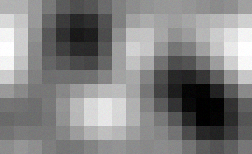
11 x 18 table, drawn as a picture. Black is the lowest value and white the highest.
The histogram is bell-shaped. The ninth with the highest average is the top right. The bottom left is the calmest part. The ninth with the lowest average is the bottom right. The middle right is the roughest part. Neither half mirrors the other.
